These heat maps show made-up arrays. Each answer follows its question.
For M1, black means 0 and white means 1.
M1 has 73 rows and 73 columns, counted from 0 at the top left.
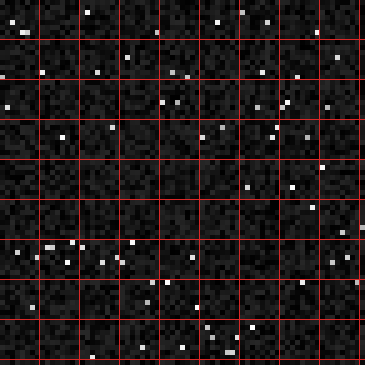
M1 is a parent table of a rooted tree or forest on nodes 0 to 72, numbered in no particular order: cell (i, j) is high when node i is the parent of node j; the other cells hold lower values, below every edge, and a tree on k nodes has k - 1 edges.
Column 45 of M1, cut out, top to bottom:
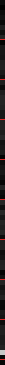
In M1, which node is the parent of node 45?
70
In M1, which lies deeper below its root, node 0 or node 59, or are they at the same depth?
the same depth
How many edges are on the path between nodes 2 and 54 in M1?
5
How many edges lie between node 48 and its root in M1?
5
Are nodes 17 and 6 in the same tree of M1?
yes
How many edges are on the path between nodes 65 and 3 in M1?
2
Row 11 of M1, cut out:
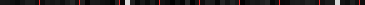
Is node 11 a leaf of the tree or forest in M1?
no
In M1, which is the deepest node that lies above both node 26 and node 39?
61
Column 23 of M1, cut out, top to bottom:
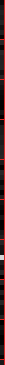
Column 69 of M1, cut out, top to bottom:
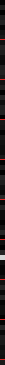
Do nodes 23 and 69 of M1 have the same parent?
yes
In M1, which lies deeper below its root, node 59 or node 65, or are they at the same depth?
the same depth
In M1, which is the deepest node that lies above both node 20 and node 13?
52
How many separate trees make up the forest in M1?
5
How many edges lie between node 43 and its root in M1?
4
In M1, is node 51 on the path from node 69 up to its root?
yes
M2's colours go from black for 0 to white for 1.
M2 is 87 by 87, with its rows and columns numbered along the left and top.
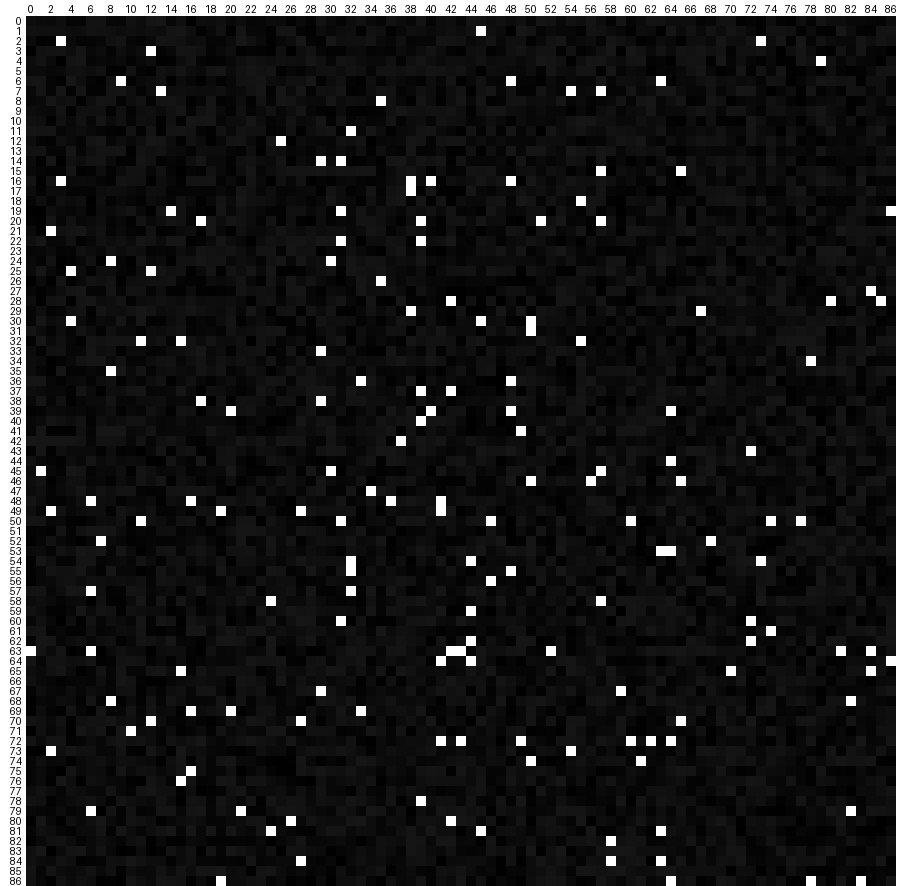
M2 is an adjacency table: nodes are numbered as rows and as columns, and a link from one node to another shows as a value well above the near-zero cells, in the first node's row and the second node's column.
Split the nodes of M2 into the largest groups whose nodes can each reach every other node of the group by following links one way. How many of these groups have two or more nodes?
2
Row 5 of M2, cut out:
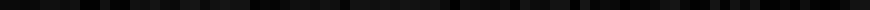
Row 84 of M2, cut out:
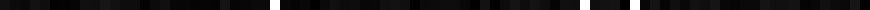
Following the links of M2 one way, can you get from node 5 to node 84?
no
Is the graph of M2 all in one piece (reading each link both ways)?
no
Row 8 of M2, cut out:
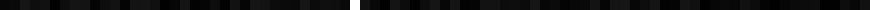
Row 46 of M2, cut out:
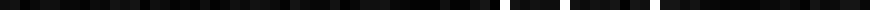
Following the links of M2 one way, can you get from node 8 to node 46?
no
